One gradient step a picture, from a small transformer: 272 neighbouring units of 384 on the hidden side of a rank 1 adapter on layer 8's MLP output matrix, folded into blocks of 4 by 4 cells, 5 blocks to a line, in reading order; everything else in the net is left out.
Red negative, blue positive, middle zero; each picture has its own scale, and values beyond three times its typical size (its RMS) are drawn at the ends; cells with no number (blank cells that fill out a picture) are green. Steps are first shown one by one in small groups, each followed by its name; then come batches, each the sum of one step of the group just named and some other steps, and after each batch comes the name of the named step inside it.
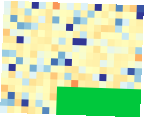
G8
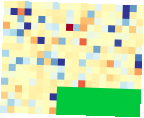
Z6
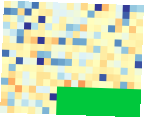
Z6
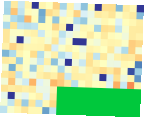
G8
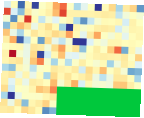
G8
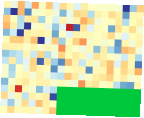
Z6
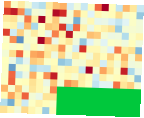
G8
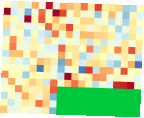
Z6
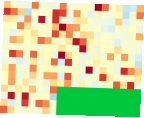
Z6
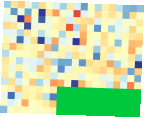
Z6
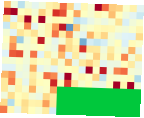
G8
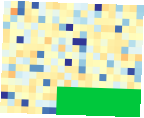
G8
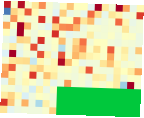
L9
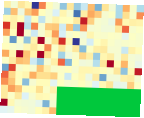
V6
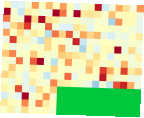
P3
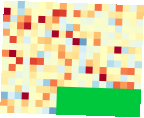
P3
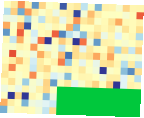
L9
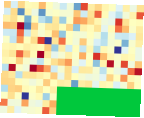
V6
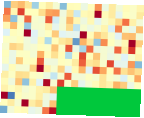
P3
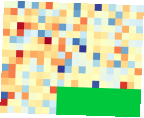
V6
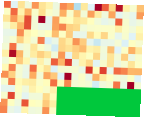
L9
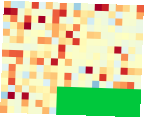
P3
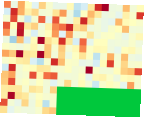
V6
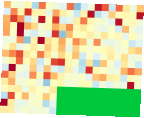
V6
